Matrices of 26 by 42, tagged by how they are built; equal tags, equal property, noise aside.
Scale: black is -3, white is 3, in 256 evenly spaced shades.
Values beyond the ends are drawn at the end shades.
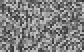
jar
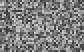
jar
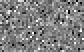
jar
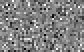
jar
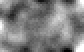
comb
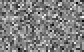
jar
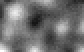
comb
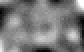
comb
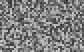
jar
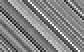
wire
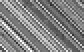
wire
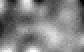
comb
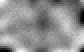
comb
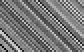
wire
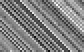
wire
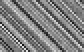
wire
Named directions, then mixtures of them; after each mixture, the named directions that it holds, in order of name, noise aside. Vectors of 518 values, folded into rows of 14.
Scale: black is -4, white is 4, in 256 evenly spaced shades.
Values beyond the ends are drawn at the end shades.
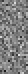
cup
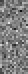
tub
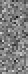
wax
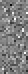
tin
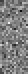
tub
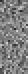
tin, tub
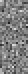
tub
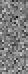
wax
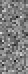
wax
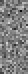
tub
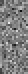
tub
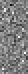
tin, wax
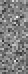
wax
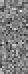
tub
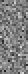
cup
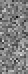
wax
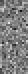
tub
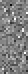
tin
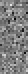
tin, tub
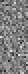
cup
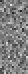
tin, tub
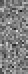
tub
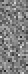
cup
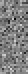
tin, tub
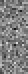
tub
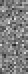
tin, tub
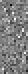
tin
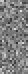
tub, wax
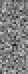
tub, wax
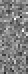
tin, wax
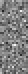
tub, wax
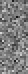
wax
